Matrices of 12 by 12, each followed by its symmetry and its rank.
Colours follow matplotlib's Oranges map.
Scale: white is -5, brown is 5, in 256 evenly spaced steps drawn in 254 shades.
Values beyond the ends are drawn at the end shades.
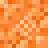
symmetric, full rank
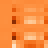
neither, rank one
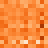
antisymmetric, rank two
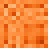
symmetric, rank two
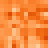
antisymmetric, rank two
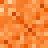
symmetric, full rank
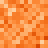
symmetric, full rank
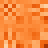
symmetric, rank two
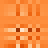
neither, rank one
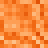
antisymmetric, rank two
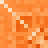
symmetric, full rank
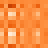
neither, rank one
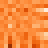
antisymmetric, rank two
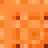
symmetric, rank two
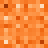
symmetric, rank two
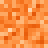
symmetric, full rank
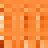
neither, rank one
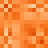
symmetric, rank two
